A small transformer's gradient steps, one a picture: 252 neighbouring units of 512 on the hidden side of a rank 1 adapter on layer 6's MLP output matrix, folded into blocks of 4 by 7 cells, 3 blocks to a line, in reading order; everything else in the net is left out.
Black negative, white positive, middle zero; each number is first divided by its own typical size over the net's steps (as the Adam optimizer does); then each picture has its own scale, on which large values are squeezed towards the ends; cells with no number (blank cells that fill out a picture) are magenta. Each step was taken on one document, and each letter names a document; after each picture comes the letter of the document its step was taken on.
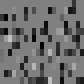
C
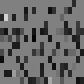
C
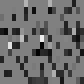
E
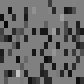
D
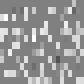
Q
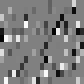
D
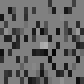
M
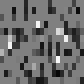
E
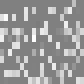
Q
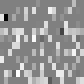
Q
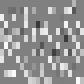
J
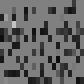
Q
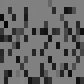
D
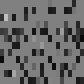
M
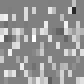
Q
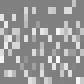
J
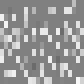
J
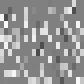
J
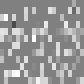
Q
